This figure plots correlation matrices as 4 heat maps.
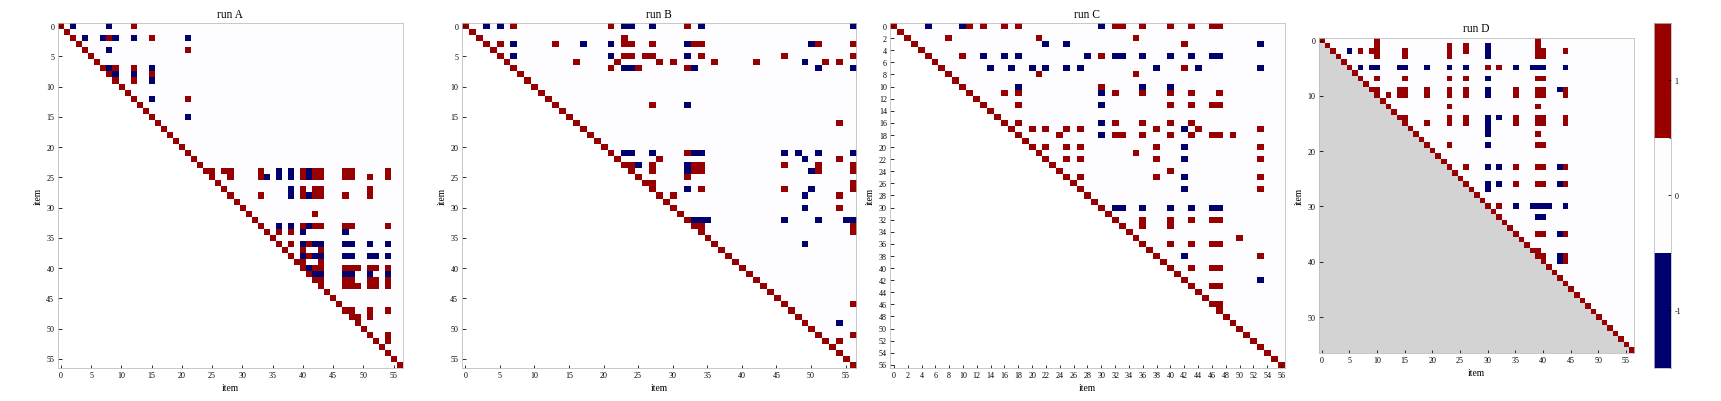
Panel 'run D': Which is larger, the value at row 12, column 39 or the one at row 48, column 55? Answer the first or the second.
the first
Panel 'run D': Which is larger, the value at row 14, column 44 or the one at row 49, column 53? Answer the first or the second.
the first
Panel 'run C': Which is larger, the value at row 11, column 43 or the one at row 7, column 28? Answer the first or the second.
the first
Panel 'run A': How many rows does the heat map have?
57
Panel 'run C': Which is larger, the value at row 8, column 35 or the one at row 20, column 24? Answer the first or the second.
the first
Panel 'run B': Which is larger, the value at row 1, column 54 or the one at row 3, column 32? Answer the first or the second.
the first
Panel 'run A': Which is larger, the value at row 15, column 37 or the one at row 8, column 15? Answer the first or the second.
the second
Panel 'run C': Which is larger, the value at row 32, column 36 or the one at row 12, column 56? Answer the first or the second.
the first
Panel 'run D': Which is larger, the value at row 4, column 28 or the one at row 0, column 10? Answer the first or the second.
the second
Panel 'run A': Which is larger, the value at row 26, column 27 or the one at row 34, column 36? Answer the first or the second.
the second
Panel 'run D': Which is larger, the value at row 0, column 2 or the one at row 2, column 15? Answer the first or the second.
the second
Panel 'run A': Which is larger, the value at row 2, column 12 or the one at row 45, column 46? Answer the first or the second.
the second
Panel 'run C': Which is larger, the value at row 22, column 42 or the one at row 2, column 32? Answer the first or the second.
the second
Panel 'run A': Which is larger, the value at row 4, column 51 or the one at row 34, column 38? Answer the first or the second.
the second
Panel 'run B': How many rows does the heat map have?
57
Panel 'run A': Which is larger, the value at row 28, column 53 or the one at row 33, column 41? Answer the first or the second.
the first
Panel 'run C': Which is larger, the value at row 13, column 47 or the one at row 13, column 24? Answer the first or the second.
the first
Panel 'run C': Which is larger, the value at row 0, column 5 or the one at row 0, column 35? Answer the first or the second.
the second
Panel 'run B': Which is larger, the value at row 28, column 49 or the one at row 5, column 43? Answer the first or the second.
the second
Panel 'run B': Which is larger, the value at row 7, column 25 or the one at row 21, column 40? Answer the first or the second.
the first
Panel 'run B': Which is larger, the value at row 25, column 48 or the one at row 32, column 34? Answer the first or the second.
the first
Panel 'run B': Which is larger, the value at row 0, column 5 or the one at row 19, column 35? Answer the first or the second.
the second
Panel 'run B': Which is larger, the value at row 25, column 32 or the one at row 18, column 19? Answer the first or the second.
the first
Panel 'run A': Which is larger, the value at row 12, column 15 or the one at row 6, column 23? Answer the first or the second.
the second
